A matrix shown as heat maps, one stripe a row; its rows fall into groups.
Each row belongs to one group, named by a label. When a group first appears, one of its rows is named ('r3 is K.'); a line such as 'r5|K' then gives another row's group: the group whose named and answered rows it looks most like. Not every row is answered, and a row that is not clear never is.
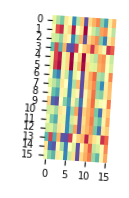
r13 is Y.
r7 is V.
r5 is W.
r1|W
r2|V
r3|Y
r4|W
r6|V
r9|V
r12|V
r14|V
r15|V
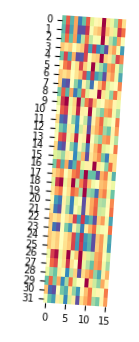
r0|Y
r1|Y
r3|W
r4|Y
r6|W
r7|V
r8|Y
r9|W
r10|W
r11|V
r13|W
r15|V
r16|Y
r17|W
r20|V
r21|V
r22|W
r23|V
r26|W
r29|Y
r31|V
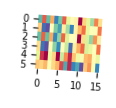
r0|Y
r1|V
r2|Y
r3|V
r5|W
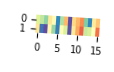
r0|V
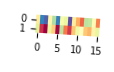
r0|V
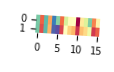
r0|Y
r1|Y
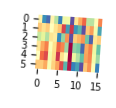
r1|W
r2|V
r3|W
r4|W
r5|W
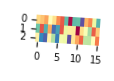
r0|W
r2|V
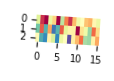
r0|W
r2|V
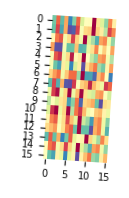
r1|Y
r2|W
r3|V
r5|V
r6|W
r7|Y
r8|W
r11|W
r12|W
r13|Y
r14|W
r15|V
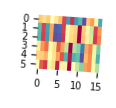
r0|W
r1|Y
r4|W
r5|W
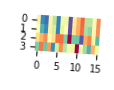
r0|V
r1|V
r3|Y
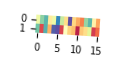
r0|V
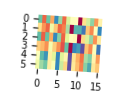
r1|W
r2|Y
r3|W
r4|V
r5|V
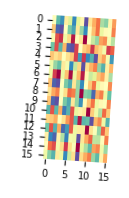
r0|V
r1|V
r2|W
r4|W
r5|V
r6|W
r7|V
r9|V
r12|Y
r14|W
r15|V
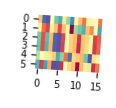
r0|V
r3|Y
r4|V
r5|Y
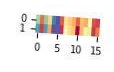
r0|Y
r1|Y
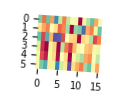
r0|Y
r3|W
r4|W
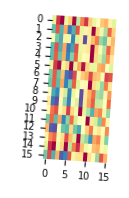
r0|W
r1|Y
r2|V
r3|Y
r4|Y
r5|W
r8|V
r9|V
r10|W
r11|Y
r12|V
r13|W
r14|W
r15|Y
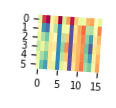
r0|W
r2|V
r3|V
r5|V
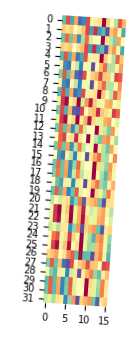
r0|Y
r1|W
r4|Y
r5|V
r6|Y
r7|V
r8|Y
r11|W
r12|Y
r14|Y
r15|V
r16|Y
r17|Y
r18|V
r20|V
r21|W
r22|W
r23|V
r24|W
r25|W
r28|V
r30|Y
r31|V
